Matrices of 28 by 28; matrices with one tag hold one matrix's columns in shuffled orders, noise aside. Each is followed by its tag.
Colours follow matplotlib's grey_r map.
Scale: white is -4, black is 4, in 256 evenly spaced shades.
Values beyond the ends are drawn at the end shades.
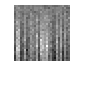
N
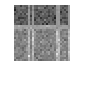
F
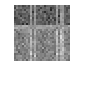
F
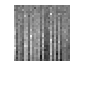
N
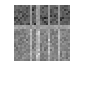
F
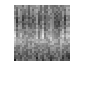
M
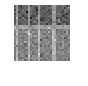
F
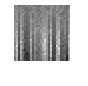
N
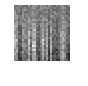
N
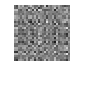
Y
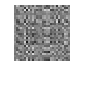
Y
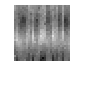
M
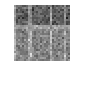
F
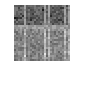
F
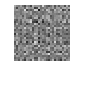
Y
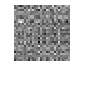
Y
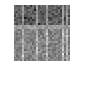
F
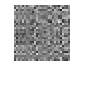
Y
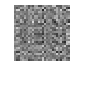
Y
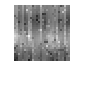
M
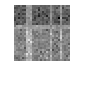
F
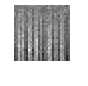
N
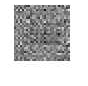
Y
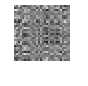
Y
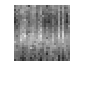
M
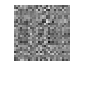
Y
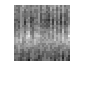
M
